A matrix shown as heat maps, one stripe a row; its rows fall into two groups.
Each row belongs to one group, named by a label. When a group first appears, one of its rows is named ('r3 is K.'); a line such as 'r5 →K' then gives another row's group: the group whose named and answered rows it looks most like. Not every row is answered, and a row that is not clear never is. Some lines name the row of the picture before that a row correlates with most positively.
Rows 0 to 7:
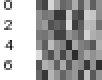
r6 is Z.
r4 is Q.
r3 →Q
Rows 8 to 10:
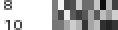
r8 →Z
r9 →Q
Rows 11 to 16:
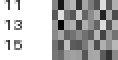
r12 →Z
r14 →Z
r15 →Q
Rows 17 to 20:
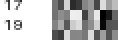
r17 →Q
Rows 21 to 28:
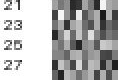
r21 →Q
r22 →Z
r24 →Z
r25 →Q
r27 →Z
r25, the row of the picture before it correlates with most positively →17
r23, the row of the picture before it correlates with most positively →19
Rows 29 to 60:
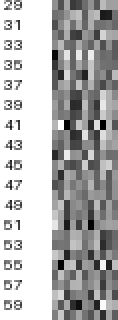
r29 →Q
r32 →Q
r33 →Z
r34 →Z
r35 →Z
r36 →Q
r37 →Z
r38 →Q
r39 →Q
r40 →Q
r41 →Z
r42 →Q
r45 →Q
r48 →Q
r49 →Z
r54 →Z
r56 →Z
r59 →Q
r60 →Z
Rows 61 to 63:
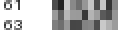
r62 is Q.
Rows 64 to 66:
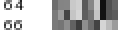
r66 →Q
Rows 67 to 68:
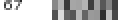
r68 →Z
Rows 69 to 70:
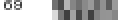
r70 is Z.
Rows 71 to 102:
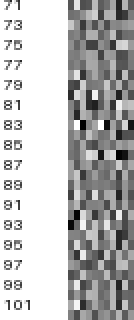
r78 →Z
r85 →Q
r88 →Z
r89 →Z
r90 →Z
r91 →Z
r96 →Q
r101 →Z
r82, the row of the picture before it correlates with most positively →69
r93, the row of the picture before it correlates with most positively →69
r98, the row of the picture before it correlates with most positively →69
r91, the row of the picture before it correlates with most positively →70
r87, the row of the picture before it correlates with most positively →69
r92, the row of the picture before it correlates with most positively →69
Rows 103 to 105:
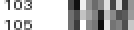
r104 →Q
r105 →Q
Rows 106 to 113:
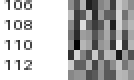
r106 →Q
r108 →Q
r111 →Z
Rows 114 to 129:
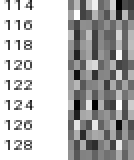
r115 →Z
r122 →Z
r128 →Q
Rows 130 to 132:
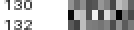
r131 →Z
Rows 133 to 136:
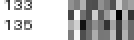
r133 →Q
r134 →Z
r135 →Z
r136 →Z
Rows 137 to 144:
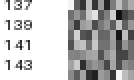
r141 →Z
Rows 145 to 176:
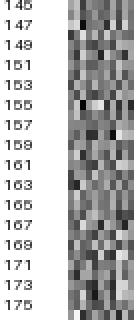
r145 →Z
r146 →Z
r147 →Z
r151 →Q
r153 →Z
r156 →Z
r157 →Q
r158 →Q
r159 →Z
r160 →Z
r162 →Z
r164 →Z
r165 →Z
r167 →Q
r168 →Q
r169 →Z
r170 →Q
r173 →Q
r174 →Q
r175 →Q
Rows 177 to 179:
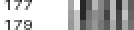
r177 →Z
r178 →Z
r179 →Z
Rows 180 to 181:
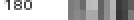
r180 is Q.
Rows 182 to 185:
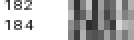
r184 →Q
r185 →Q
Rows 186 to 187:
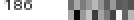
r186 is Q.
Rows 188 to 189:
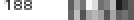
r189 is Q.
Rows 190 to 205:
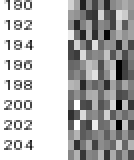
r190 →Z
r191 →Q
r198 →Z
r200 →Z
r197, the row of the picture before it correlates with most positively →188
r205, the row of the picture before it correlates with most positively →189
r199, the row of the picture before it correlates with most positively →188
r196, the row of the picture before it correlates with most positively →188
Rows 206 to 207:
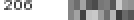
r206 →Q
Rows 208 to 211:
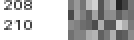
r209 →Z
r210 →Q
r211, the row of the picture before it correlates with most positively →207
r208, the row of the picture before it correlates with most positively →207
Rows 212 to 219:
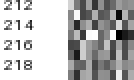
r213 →Z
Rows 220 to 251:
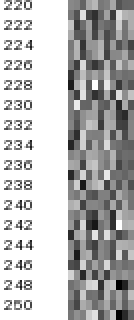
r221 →Q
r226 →Q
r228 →Z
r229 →Q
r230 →Z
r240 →Z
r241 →Q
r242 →Q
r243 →Z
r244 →Q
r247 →Z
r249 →Q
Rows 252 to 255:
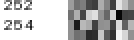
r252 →Q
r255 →Q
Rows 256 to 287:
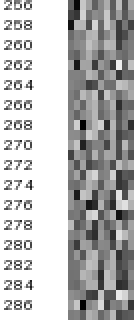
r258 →Z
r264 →Q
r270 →Z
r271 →Z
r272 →Q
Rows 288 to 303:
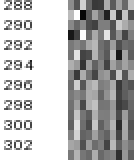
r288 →Q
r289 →Z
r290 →Q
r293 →Z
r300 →Z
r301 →Z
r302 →Z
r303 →Z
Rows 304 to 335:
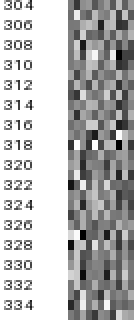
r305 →Z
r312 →Z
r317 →Q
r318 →Z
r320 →Z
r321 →Z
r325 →Z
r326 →Q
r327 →Z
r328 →Z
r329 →Z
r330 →Z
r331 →Z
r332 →Z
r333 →Q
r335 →Q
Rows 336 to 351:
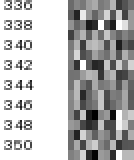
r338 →Q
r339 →Z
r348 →Q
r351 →Q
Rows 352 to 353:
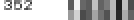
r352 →Z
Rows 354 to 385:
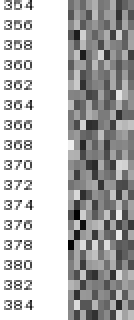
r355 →Z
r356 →Z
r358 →Q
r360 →Z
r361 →Z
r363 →Q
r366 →Q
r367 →Q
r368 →Z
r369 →Z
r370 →Q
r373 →Z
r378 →Z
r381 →Q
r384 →Z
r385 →Q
